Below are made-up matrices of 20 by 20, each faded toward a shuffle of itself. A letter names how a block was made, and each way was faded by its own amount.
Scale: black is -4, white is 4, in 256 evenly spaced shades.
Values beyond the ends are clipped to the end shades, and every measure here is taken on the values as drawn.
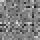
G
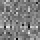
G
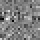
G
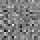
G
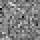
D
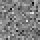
D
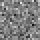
D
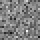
D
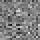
G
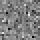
D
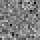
D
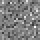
D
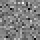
D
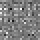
G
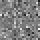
G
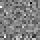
G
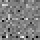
G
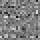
G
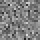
D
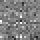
G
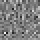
G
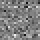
G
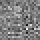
G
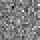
D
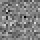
G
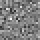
D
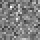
D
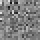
G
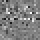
G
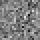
D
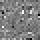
G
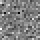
D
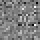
G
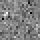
D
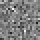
D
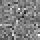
D
